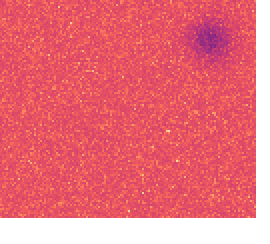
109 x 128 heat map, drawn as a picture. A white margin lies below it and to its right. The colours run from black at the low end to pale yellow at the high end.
Odd rows or columns: none. Mirror symmetry: none. Stripes: none. Ninth with the lowest average: top right. Histogram: heavy tails on both sides. Dips: one, in the top right.
